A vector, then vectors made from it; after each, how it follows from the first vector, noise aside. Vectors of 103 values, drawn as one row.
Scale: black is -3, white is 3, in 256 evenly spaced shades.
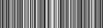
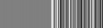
partly zeroed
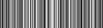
copied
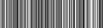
wrapped around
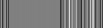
partly zeroed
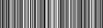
copied
